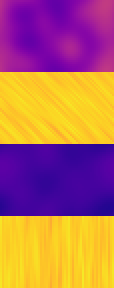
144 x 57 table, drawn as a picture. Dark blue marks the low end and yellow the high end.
It is made of 4 by 1 panels. Panel 1,1: low, smooth. Panel 2,1: very high, slanting down to the right, faint in contrast. Panel 3,1: very low, smooth, faint in contrast. Panel 4,1: very high, streaked downward, faint in contrast.
